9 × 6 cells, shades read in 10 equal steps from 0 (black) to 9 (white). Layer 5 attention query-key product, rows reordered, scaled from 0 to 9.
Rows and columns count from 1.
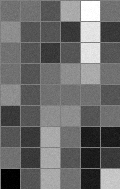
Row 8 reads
4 2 6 3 1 2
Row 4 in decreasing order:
6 5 4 4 4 3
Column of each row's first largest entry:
5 5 5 5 1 3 3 3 6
